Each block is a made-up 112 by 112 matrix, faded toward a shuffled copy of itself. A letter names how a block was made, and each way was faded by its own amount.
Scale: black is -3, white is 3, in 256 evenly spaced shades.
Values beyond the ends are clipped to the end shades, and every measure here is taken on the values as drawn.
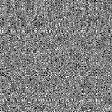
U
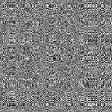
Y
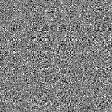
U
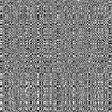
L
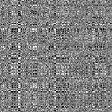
Y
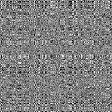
Y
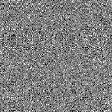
U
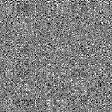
U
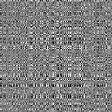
L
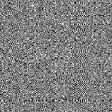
U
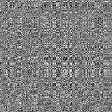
Y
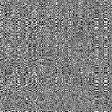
Y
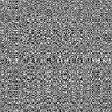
Y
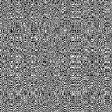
Y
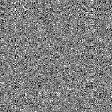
U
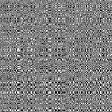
L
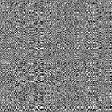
Y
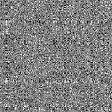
U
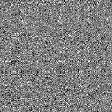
U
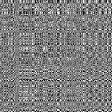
L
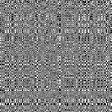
L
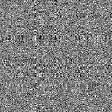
U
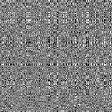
Y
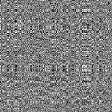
Y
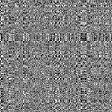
Y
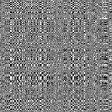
L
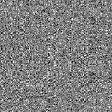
U
